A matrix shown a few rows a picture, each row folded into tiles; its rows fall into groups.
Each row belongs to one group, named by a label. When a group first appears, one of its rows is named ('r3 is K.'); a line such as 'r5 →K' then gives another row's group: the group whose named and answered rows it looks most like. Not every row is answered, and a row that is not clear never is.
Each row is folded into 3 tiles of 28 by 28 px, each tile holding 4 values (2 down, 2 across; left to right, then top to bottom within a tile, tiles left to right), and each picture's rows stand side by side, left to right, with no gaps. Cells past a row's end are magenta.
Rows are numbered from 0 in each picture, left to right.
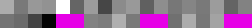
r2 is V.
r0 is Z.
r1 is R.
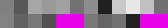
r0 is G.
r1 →G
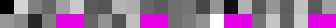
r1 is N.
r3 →V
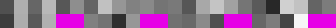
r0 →V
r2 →G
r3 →N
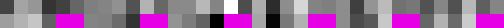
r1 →Z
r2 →Z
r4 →N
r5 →V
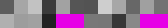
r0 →Z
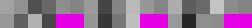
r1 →N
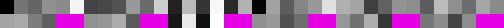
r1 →R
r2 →V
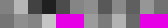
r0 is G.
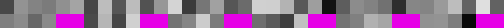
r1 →V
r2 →R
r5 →Z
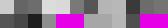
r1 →Z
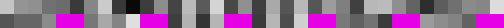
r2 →V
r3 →V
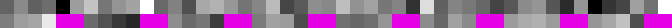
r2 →G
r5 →R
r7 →R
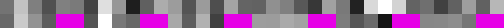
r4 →G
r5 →R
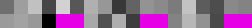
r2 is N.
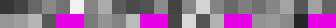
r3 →Z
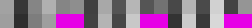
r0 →N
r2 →V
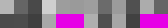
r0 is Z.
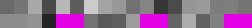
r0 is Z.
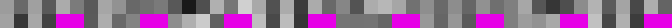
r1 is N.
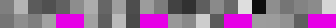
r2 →R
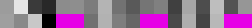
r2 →V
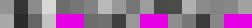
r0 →N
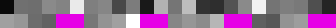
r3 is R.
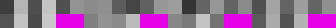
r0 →V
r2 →R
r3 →V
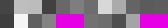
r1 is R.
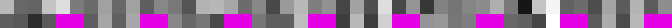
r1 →V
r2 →G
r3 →N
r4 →V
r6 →N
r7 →V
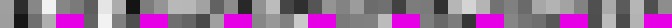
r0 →N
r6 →G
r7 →V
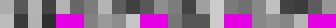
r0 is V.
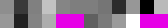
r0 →N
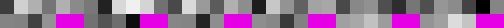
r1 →G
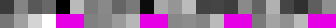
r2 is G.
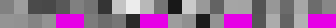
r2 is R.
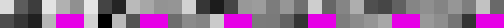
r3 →Z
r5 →Z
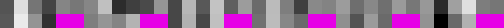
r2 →V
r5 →N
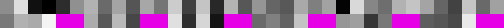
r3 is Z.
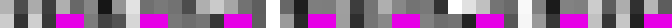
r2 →G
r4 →N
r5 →G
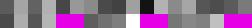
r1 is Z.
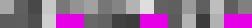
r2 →V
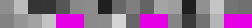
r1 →R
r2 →N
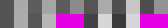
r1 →V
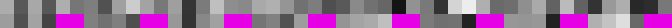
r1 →G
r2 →N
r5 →G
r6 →Z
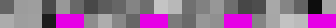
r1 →R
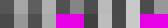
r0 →V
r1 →V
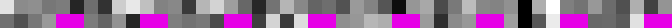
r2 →G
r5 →N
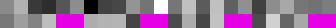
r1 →R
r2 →V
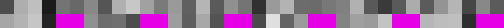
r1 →G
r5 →Z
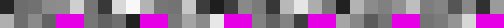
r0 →R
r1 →G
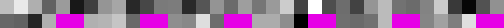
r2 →R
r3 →Z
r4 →N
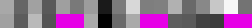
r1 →N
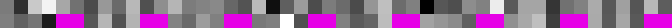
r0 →G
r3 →R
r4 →N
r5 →R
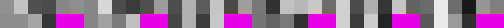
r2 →V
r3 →G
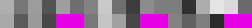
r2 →G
